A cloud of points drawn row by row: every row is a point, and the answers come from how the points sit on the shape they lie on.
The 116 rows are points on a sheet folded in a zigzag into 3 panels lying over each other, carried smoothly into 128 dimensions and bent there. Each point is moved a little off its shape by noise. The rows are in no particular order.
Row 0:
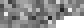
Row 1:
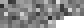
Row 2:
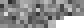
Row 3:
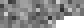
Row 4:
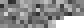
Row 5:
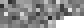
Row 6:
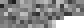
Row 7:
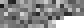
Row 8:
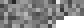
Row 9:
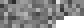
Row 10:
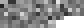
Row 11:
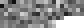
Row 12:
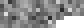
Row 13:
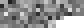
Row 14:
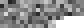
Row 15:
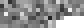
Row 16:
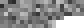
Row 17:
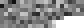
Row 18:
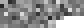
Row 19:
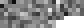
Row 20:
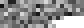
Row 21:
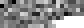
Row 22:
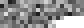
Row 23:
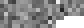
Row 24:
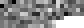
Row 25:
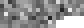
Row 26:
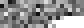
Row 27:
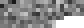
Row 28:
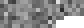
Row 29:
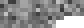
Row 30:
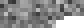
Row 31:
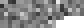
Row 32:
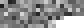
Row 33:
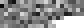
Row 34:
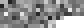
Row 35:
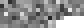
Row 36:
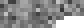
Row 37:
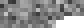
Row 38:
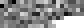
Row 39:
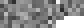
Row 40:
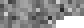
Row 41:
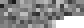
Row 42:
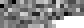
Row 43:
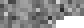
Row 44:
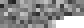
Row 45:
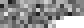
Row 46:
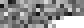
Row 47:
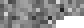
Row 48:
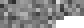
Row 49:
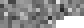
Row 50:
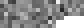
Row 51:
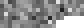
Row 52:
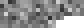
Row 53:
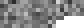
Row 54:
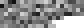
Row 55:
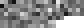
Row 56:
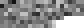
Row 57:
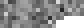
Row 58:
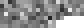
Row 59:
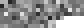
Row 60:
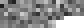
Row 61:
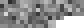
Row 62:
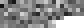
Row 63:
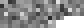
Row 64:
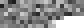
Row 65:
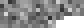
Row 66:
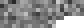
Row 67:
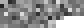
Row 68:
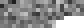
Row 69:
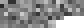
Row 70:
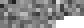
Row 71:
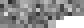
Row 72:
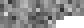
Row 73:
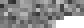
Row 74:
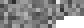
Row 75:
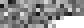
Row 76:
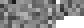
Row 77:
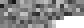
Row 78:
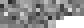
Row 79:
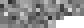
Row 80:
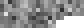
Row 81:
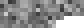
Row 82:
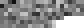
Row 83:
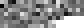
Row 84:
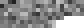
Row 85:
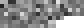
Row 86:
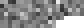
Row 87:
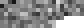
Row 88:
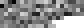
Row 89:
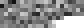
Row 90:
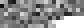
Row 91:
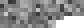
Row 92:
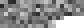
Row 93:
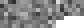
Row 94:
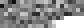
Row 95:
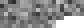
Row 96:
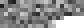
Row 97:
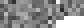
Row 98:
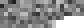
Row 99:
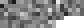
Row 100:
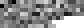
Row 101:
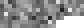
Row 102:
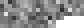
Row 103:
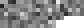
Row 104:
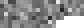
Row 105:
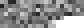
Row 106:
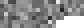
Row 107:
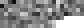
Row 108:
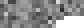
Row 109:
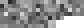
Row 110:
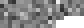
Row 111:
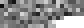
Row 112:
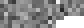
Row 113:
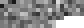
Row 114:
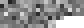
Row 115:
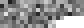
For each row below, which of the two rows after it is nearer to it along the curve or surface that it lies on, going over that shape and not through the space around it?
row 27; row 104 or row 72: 72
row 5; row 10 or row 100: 10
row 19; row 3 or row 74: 74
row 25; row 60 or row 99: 99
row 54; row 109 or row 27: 27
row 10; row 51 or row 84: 51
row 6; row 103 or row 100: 100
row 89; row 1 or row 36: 36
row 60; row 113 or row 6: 113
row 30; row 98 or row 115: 98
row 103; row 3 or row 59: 59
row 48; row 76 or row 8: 8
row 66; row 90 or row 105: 105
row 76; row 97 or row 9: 97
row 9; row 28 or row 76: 28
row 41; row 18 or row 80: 80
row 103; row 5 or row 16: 5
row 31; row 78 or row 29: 78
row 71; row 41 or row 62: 41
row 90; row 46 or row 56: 46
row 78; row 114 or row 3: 114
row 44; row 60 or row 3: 60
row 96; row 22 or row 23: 22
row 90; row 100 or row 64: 100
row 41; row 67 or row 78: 78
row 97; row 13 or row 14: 13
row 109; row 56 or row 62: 62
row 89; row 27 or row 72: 27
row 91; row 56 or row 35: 56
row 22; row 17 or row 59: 17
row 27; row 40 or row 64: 64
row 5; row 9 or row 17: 9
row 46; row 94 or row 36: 94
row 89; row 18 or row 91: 91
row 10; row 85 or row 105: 85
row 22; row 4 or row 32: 4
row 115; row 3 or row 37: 37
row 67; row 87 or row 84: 87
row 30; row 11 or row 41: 41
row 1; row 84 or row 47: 47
